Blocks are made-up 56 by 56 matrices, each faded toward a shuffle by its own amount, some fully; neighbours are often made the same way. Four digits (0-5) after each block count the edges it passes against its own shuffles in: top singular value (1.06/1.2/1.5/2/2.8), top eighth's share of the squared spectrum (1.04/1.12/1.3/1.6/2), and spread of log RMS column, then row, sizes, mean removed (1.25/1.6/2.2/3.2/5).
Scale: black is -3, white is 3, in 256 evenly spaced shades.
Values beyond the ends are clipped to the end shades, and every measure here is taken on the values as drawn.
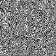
1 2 3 0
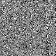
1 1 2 0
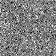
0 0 0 0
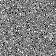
0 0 0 0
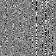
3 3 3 0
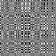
5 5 4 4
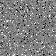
1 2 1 0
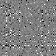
4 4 2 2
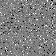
2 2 0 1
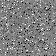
0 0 0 0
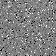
2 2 0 1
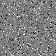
1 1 0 0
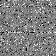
1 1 0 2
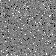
1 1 0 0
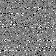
1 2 0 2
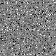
1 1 0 2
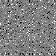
3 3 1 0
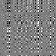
5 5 4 3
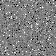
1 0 0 0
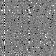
4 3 1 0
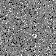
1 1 1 0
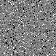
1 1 1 0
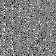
1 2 1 0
